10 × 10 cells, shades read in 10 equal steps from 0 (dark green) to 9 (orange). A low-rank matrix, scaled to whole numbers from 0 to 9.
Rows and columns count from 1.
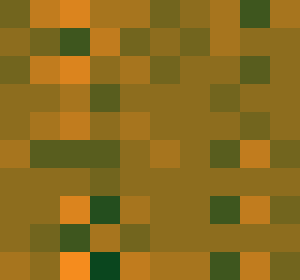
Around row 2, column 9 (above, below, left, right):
2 3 6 5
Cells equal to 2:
5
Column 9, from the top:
2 5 3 5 4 7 5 7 5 7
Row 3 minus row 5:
-1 1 1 0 0 -1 0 0 -1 0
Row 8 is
5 5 8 1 6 5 5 2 7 4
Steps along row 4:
same up down up same same down up same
